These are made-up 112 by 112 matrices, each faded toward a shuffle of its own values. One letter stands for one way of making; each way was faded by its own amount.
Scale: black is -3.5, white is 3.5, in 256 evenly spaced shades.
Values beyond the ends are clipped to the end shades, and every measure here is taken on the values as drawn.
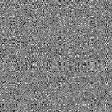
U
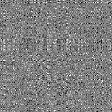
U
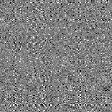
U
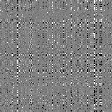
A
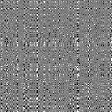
A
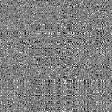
U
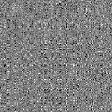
U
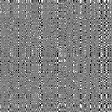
A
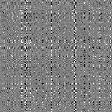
A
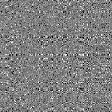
U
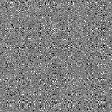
U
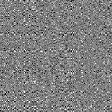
U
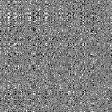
U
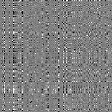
A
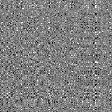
U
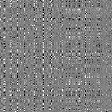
A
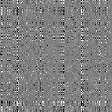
A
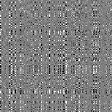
A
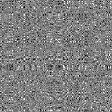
U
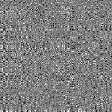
U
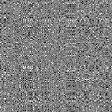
U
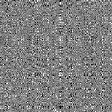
U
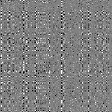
A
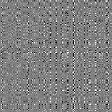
A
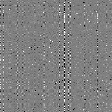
A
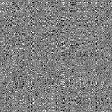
U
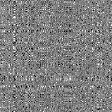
U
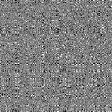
U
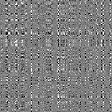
A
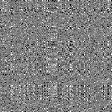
U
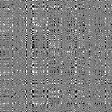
A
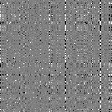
A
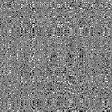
U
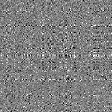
U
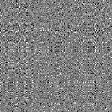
U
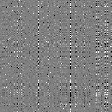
A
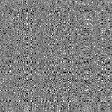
U
